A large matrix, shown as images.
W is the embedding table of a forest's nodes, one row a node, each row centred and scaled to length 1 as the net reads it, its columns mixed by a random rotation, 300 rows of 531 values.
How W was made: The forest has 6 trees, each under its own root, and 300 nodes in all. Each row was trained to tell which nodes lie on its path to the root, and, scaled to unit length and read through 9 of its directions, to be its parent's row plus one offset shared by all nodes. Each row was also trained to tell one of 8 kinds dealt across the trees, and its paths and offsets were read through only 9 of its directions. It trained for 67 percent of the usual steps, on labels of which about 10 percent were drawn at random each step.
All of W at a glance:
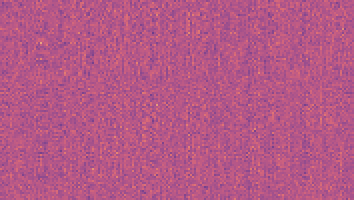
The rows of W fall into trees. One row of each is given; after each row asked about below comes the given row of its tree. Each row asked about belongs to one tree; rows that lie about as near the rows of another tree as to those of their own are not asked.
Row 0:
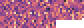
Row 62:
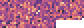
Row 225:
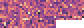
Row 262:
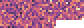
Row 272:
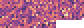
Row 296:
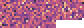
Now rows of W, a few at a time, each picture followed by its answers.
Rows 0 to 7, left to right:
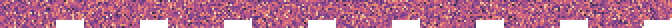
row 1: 0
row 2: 272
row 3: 272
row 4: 0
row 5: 62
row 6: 0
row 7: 225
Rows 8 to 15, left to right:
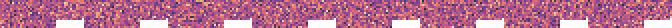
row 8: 0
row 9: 272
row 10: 225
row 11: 0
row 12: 262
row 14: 62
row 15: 62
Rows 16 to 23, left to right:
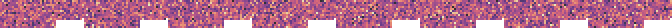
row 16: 225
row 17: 62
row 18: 62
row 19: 272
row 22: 225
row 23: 225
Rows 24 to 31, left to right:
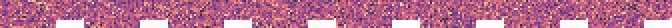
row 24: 225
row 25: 0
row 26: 0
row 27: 225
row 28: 62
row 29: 0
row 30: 0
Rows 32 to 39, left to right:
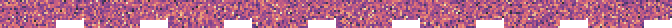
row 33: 62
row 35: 225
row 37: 225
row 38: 225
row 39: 262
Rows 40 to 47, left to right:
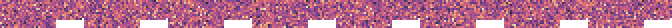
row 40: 225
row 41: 272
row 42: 272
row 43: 62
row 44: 272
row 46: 225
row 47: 0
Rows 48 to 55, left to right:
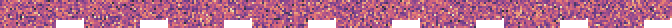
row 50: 272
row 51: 262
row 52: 0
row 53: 272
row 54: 272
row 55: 62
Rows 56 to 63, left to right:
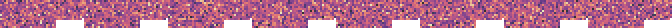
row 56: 225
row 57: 62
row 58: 225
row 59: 62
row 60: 225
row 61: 225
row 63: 0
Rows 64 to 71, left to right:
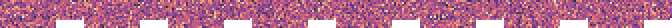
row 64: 62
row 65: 62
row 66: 62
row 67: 62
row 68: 262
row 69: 262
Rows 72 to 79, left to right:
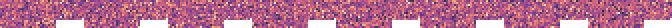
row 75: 296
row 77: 0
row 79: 262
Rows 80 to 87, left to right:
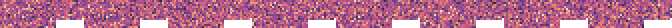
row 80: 62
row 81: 62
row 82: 262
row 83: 296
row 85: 272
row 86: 272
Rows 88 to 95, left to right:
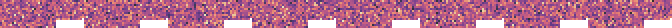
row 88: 62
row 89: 62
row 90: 262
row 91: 272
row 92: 272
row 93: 272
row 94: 62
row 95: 62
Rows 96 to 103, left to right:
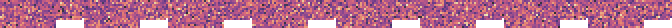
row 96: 62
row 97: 62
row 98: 225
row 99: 262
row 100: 62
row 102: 62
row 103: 272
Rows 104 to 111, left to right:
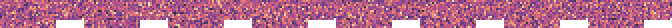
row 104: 262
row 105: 0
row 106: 225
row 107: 272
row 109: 272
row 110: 272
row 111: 262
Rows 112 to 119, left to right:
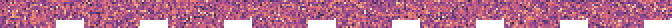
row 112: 272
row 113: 225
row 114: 296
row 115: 225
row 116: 0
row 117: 262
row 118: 272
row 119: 262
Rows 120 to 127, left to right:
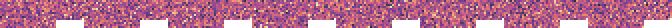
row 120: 296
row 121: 0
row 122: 0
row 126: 272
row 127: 262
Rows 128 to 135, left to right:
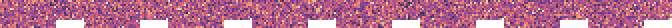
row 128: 62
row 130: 225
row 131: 262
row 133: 0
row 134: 0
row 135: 0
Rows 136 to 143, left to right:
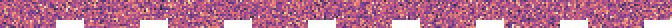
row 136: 262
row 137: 272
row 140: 296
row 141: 62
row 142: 62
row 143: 62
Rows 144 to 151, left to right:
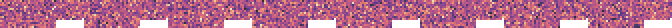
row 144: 0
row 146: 272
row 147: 62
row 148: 262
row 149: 62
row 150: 62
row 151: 262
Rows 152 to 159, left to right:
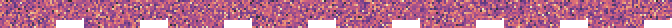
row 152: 272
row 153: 272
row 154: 272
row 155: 62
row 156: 225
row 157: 272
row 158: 225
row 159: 0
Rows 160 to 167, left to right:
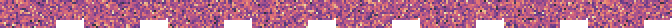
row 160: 272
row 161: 262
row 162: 225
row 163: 225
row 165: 272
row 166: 262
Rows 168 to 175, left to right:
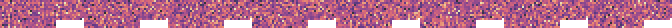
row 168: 0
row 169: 0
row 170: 62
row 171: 0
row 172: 0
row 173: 0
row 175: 272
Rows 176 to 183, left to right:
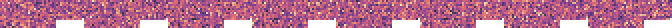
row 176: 262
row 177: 296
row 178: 262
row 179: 262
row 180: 62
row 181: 262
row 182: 296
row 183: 0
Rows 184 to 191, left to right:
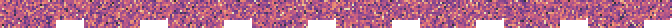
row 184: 225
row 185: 272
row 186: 272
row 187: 225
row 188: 0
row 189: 272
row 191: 62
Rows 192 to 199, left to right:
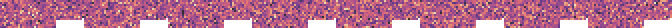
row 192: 272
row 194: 225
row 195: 0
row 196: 225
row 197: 262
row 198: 62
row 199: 262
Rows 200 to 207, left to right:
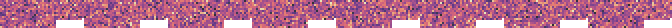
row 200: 0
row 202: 225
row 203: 225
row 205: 272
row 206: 62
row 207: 225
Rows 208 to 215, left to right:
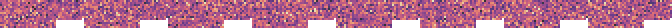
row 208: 296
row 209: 296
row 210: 225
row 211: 272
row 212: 62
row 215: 296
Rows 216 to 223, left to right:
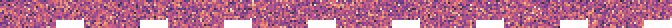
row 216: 0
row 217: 62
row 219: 225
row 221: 272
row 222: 272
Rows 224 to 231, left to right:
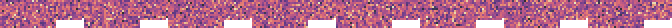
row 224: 272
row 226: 62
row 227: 262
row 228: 272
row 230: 62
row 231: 0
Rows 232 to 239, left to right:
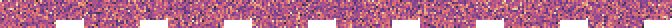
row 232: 225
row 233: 225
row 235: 262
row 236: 62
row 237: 262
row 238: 225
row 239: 62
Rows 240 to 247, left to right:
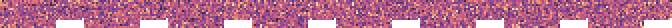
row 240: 62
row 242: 62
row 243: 62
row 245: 272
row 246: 62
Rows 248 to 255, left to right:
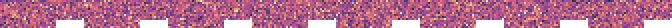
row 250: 62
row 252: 272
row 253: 225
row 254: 272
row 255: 62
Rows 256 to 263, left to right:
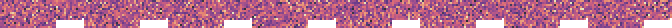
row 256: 272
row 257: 272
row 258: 272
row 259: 225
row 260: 0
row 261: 262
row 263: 262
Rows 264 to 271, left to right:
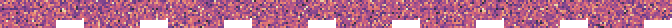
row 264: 272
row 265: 0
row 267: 0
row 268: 0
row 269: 272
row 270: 225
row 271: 262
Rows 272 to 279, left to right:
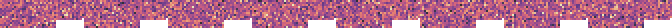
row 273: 262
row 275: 272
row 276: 62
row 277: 225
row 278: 0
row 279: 62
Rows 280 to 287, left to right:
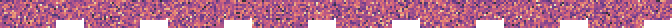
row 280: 262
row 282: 0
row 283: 262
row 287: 272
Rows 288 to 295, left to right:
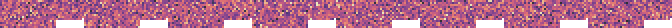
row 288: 296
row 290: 0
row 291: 62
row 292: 272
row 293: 225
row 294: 225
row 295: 272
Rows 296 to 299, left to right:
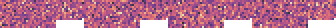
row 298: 272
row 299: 62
